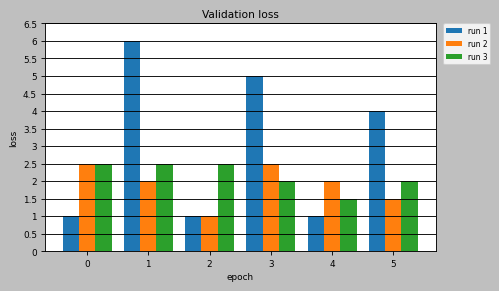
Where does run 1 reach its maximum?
1
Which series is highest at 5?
run 1
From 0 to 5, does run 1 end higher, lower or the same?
higher
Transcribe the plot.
Title: Validation loss
x-axis: epoch, ticks 0 1 2 3 4 5
y-axis: loss, ticks 0 0.5 1 1.5 2 2.5 3 3.5 4 4.5 5 5.5 6 6.5
Legend: run 1, run 2, run 3
Values:
run 1: 1 6 1 5 1 4
run 2: 2.5 2 1 2.5 2 1.5
run 3: 2.5 2.5 2.5 2 1.5 2
